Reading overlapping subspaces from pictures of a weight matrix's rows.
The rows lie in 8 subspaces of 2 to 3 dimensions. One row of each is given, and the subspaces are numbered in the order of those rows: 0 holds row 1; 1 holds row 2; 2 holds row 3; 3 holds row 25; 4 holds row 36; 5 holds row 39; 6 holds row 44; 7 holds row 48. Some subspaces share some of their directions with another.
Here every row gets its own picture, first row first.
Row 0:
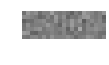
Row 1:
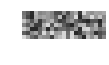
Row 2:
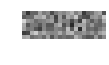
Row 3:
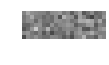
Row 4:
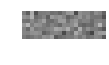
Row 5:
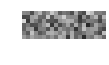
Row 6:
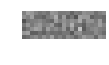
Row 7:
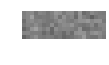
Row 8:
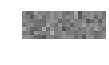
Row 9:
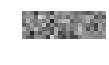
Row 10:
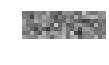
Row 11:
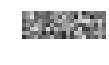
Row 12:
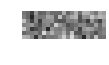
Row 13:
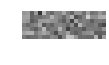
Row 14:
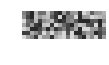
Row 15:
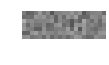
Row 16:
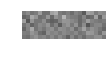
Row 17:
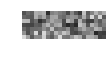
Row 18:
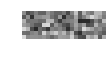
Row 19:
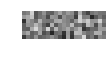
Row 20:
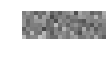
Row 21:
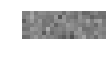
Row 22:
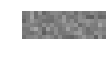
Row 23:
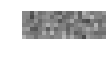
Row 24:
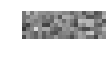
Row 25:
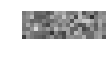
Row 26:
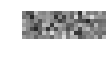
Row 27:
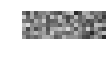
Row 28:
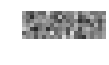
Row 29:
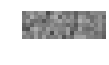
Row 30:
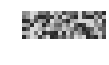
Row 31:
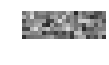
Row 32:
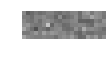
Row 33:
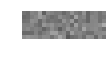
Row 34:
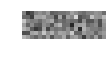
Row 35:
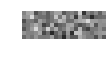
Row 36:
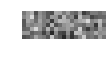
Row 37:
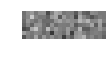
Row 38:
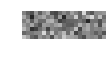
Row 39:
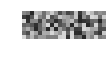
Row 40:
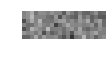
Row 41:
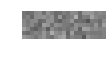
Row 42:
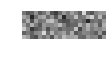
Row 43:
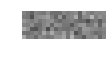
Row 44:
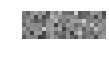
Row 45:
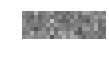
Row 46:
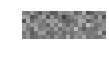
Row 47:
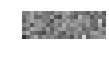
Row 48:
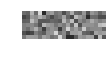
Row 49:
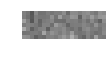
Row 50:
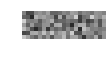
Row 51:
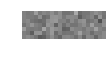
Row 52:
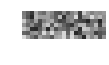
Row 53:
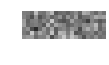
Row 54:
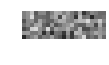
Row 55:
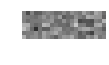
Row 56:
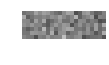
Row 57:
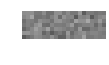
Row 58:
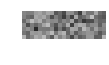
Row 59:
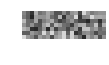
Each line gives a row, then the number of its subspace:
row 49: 3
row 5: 5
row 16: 5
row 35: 6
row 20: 6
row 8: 6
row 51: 6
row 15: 1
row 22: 7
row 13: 7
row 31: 2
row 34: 1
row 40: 3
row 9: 4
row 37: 0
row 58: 3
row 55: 2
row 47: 6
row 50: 1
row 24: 2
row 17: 0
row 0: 1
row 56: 2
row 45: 4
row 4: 2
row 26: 6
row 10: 6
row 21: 3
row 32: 2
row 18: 2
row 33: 7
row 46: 5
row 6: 1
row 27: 2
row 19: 5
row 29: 0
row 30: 4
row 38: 5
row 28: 0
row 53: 4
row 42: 5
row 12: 3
